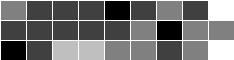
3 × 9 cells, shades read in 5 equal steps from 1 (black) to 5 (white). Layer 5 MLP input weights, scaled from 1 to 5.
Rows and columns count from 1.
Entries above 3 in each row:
1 0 3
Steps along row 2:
same same same same up down up same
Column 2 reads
2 2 2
